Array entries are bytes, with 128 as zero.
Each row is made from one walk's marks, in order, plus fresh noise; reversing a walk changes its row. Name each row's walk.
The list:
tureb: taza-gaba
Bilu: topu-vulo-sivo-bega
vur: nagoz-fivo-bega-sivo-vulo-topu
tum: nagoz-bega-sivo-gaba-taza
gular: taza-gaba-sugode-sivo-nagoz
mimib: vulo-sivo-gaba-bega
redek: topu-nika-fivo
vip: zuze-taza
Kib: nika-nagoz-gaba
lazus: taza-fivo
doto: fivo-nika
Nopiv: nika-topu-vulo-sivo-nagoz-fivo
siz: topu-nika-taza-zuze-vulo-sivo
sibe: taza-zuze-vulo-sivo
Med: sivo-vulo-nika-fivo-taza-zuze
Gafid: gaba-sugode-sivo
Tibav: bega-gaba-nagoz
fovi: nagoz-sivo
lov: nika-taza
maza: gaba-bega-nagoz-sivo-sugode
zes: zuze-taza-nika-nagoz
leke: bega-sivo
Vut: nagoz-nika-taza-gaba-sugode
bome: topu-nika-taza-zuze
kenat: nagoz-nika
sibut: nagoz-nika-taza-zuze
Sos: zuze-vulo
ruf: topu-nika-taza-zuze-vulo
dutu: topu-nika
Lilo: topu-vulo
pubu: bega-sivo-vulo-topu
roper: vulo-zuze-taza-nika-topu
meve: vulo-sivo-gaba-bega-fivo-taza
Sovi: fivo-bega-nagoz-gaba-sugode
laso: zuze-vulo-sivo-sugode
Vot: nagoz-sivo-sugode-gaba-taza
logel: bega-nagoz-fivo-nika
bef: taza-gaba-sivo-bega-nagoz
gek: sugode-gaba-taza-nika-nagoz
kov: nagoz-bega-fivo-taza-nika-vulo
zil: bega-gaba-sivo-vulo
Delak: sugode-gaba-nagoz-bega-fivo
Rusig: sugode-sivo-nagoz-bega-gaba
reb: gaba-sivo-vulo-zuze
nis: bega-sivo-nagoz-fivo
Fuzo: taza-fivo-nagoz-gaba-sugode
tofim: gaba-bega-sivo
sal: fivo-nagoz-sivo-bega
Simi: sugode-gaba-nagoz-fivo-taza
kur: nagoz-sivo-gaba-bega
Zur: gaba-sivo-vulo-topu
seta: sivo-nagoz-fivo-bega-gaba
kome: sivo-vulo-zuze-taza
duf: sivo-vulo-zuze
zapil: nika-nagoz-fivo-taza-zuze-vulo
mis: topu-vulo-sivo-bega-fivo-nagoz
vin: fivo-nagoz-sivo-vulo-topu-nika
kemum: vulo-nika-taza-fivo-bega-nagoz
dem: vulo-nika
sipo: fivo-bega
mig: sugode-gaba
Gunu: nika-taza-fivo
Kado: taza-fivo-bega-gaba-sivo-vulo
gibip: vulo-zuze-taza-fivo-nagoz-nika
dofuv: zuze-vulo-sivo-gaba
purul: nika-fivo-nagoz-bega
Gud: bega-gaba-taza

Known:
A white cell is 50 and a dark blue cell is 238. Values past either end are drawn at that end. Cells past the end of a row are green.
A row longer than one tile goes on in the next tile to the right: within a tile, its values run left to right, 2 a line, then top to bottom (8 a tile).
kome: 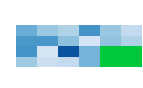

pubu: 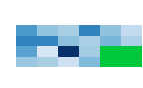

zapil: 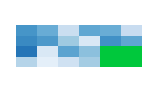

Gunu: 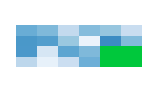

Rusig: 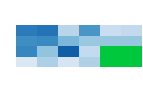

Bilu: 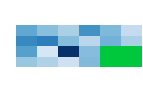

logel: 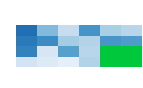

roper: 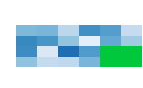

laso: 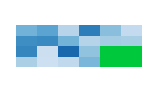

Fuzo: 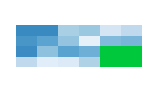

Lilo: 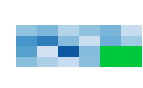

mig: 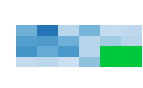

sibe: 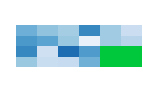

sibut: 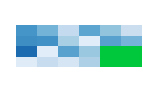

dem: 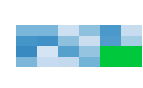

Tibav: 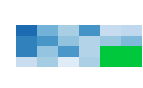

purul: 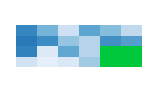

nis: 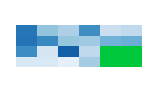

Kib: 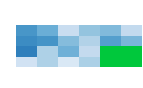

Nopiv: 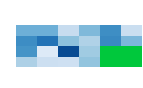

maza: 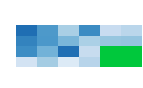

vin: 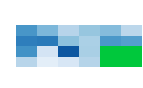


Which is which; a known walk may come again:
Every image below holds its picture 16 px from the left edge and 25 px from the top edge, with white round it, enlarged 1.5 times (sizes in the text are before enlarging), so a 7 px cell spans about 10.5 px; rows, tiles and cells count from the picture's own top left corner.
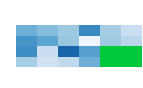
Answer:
sibe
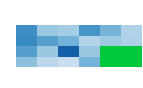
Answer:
mimib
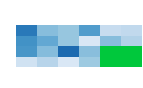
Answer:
bef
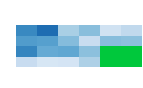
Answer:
Simi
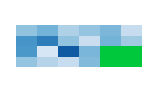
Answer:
Lilo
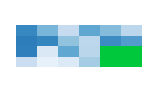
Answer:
purul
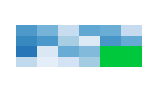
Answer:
zapil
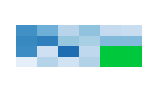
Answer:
fovi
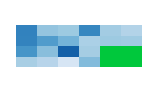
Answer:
zil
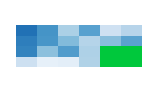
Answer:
Sovi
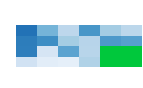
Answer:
logel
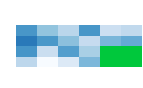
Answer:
sipo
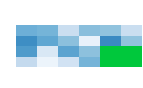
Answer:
Gunu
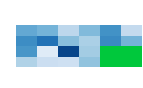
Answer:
Nopiv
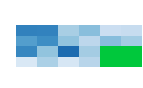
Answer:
Vot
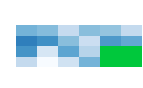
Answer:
doto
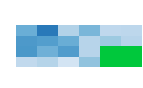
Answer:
mig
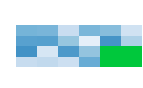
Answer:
lov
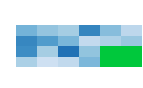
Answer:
dofuv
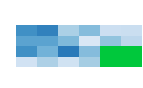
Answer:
gular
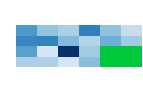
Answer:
pubu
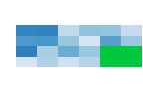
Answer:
Vut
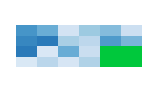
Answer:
kenat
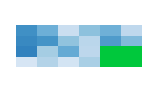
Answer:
Kib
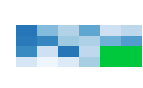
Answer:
sal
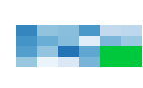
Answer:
Kado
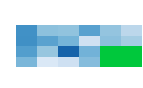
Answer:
meve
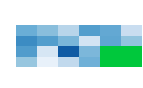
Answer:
Med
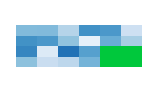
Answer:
roper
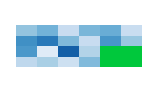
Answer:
dutu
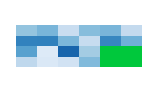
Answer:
redek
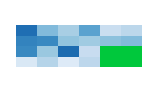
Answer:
kur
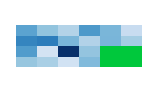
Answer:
Bilu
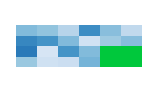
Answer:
Sos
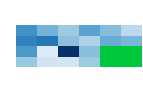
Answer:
mis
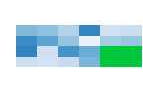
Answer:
vip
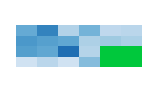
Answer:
Gafid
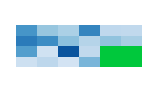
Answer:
leke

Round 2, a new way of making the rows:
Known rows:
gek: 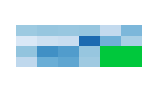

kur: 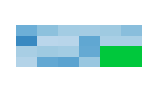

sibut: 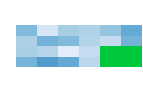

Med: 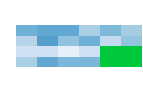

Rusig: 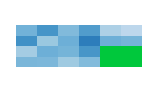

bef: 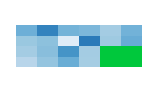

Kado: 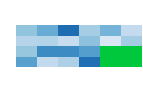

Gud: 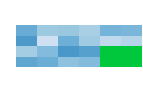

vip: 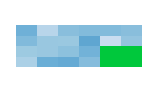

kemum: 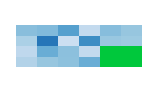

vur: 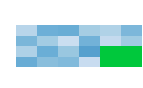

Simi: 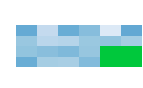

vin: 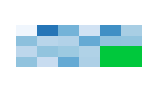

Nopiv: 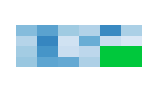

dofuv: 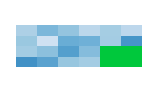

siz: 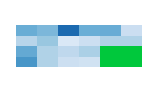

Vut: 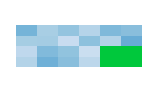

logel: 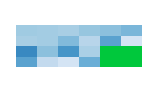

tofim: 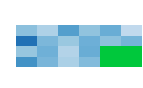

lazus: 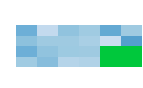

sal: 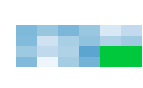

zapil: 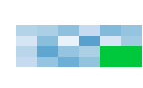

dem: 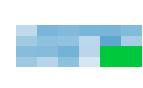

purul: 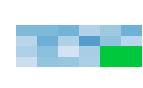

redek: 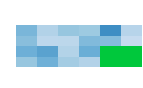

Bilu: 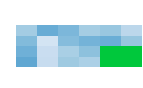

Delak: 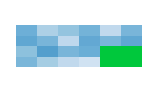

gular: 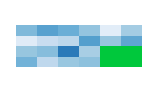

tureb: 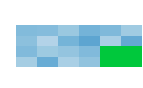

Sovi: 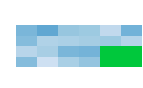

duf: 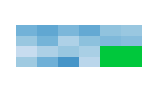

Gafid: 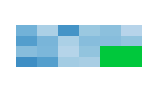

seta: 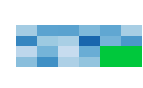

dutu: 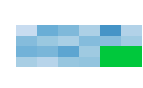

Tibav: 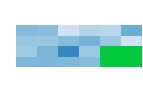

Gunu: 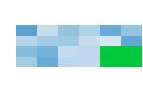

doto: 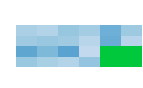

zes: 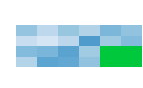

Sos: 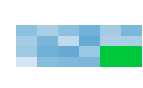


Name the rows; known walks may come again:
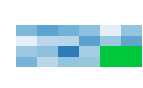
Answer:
gular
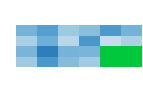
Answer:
nis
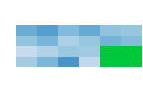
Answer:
duf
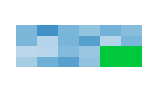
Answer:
kome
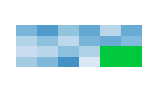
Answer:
reb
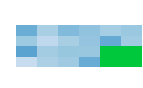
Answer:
sipo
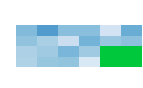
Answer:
Zur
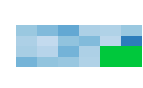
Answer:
laso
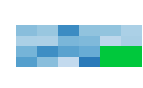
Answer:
zil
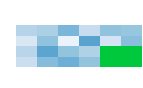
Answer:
zapil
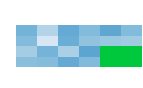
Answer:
lov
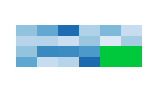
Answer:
Kado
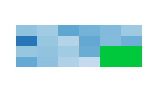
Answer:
leke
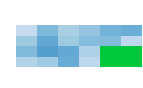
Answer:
kenat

